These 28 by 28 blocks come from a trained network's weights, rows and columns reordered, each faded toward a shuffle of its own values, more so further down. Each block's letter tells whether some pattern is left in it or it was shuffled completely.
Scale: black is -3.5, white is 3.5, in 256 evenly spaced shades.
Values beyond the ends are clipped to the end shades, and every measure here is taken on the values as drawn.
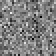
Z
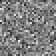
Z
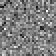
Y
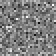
Z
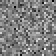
Y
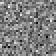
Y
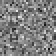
Y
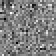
Y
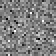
Z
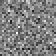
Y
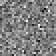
Z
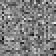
Y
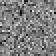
Z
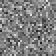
Z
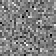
Z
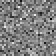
Z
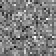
Y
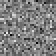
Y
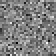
Z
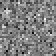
Z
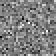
Z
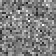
Z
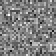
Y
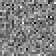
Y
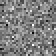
Z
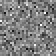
Z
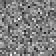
Z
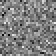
Z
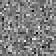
Z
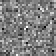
Z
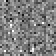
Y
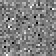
Z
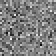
Y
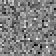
Y
